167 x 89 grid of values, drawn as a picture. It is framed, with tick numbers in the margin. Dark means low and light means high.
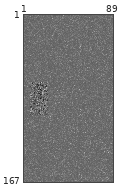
The texture is fine-grained noise. No overall slope runs across the table. No single row or column stands out from its neighbours. Values change most from cell to cell in the middle left. An odd patch, rougher than its surroundings, sits in the middle left. Neither half mirrors the other.
